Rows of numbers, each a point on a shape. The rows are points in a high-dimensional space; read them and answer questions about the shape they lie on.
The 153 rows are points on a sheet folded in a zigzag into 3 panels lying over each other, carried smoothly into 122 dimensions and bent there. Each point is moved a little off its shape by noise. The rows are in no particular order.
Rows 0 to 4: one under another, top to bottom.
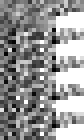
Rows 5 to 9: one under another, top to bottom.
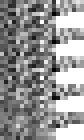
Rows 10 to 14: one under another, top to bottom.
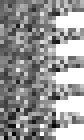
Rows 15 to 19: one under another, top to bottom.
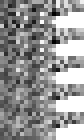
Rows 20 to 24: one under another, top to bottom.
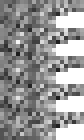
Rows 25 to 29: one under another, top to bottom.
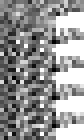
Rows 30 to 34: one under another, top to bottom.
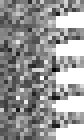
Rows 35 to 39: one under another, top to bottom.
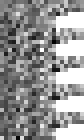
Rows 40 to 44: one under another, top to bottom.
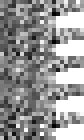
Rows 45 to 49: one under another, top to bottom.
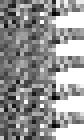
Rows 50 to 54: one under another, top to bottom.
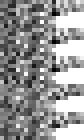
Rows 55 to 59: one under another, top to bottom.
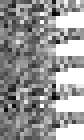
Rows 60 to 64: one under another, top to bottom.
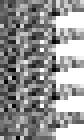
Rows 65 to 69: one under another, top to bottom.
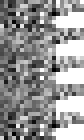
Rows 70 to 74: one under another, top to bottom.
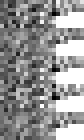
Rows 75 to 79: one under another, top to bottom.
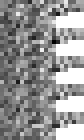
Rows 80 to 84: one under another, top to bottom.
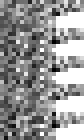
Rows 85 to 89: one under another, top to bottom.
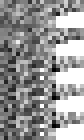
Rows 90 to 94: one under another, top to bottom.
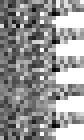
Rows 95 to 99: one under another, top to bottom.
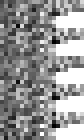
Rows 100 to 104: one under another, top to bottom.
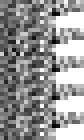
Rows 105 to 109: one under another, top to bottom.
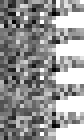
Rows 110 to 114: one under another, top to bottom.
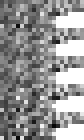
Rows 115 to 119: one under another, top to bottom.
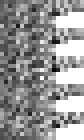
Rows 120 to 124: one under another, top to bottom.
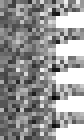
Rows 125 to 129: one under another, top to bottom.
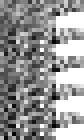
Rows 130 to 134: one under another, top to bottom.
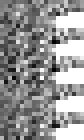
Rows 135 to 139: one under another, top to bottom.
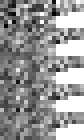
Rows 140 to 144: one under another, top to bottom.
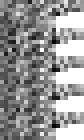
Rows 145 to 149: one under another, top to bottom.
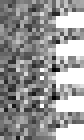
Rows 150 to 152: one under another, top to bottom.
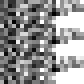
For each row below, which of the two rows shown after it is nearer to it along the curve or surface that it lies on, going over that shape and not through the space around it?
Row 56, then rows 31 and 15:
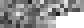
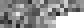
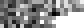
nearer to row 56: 31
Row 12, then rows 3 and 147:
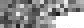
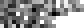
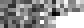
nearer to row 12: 147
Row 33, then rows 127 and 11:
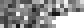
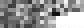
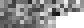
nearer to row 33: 127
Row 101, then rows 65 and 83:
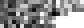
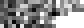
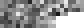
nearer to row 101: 65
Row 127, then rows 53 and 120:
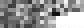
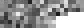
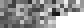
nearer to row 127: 120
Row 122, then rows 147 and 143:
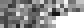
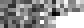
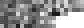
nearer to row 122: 147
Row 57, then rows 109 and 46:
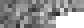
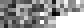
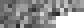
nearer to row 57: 46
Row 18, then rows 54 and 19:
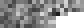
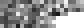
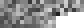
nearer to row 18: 19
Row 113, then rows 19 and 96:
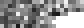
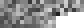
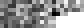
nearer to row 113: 96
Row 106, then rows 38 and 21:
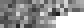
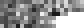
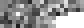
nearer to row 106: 38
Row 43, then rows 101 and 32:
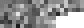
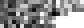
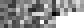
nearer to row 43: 101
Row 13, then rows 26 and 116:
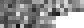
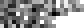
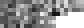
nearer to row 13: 116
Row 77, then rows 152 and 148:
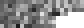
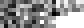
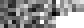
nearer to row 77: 148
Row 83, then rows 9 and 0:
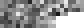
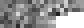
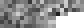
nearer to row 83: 0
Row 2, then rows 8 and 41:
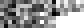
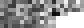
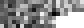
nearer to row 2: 8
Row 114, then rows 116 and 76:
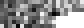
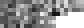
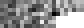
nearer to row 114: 76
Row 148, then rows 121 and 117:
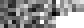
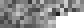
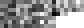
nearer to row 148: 117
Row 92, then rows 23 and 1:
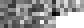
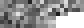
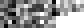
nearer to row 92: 1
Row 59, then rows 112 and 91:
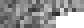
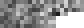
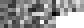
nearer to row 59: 91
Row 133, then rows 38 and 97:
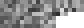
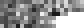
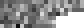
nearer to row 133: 97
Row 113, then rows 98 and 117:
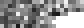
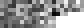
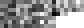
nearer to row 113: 98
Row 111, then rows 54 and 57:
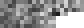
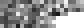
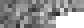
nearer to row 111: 54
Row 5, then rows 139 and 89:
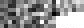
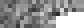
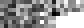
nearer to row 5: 139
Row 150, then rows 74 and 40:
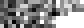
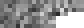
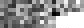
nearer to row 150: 74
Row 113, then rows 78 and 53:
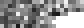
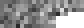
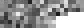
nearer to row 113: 53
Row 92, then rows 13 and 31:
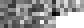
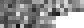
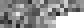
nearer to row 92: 13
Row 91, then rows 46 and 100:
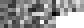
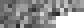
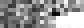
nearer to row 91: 46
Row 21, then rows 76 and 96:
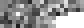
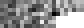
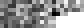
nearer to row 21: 96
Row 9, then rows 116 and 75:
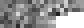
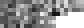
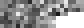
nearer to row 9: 116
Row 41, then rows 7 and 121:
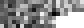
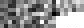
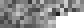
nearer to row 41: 7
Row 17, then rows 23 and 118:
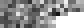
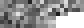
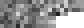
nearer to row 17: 23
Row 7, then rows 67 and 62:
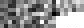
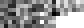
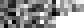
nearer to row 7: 62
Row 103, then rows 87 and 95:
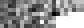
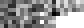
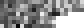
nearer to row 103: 95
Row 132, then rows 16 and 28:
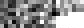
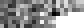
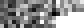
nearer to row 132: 28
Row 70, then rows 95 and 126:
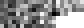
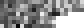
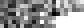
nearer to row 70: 95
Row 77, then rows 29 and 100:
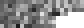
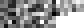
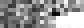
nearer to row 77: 29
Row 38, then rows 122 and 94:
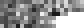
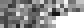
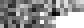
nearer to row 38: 94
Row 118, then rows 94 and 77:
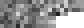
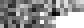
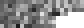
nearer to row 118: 94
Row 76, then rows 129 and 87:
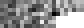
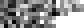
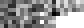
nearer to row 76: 129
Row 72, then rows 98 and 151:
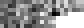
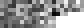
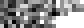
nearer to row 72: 151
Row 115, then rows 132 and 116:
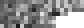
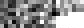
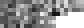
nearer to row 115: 132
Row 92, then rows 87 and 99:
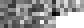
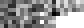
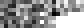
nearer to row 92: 87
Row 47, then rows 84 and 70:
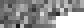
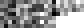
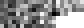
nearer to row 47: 70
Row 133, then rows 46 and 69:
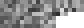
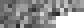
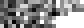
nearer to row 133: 46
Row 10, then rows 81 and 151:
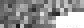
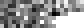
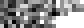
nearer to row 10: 151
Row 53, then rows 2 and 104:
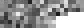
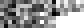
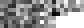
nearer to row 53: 104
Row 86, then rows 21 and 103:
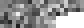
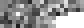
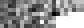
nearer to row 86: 21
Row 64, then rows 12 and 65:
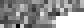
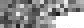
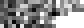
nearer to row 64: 65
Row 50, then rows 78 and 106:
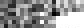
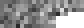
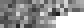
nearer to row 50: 106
